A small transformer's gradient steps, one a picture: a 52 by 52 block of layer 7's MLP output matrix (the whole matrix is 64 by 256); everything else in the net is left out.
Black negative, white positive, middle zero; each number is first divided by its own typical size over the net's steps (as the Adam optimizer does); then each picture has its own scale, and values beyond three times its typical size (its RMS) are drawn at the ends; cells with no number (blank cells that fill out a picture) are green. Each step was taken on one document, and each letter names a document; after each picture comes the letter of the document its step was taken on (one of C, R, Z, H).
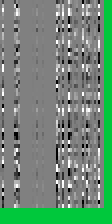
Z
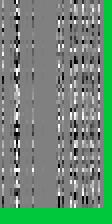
Z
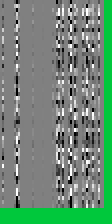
Z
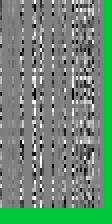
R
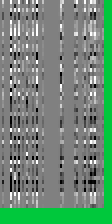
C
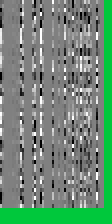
R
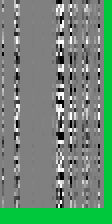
Z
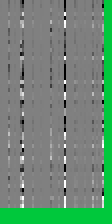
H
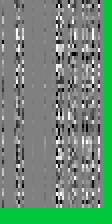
Z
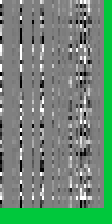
R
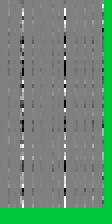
H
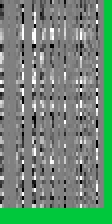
R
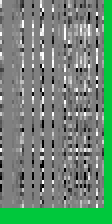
R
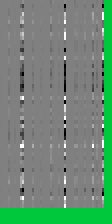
H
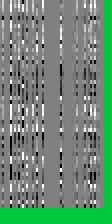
C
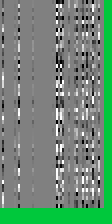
Z
